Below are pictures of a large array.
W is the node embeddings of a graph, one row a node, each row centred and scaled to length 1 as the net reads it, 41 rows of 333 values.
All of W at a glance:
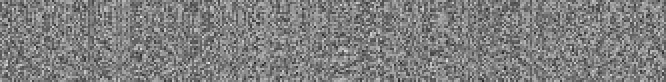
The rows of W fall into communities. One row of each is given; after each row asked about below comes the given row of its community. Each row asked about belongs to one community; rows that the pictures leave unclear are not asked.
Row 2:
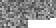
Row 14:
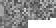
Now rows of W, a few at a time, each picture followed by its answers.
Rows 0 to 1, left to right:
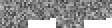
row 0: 14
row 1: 2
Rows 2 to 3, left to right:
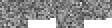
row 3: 2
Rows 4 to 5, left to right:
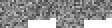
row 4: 2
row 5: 2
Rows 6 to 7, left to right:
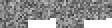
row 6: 14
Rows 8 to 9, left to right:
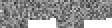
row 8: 14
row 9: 14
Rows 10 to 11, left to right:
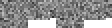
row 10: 14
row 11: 14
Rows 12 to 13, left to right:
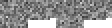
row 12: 14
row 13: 2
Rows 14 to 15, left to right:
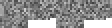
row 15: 14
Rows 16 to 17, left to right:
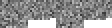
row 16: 2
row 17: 2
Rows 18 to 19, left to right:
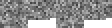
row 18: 2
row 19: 14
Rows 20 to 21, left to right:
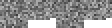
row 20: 2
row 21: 2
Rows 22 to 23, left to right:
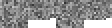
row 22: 14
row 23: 2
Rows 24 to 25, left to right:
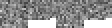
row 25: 2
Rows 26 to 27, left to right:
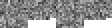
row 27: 2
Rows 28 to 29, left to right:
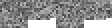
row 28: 2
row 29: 14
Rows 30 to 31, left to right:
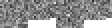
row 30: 14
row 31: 2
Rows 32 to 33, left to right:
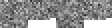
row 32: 14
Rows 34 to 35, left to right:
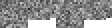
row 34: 2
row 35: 14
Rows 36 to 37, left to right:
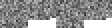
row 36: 2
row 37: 2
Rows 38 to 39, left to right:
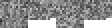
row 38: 14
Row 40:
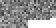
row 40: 2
